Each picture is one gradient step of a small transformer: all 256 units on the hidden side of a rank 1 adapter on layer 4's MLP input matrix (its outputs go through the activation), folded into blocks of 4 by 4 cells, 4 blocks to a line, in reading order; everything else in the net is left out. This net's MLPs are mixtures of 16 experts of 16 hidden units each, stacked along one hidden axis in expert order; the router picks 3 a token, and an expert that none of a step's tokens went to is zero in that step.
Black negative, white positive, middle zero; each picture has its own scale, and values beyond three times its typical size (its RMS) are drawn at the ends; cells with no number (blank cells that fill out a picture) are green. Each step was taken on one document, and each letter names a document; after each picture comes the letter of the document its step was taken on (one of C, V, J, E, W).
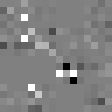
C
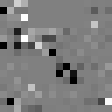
C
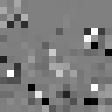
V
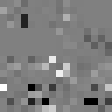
V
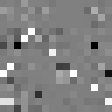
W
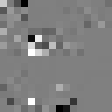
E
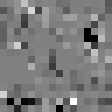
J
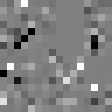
W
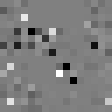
C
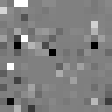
C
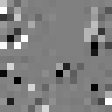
W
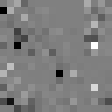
W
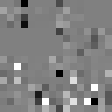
V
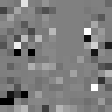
J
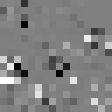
V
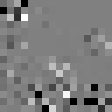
V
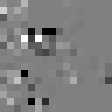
E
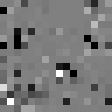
W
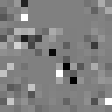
C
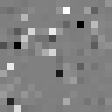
C
